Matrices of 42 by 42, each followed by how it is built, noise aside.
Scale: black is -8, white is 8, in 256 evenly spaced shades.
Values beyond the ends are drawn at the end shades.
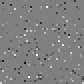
sparse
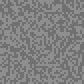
noise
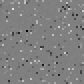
sparse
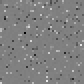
sparse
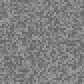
noise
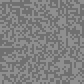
noise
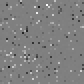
sparse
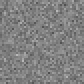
noise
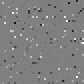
sparse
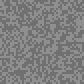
noise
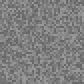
noise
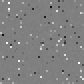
sparse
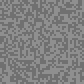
noise
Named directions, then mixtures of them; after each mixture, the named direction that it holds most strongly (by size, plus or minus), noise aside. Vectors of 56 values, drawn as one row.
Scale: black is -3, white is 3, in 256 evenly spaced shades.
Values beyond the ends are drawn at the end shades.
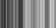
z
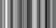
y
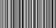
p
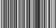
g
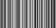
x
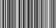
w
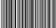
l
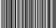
l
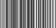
x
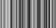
y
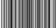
l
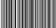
l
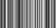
x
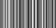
p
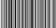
l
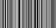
w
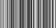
x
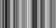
y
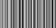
p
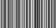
x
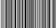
l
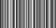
l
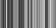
z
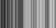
z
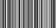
w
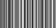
p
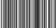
g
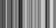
z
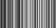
x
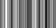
y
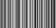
x
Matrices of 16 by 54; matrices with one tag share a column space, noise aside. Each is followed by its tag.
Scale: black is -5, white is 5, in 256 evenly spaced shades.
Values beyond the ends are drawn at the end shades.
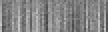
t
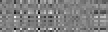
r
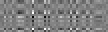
r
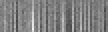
t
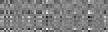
r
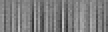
t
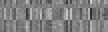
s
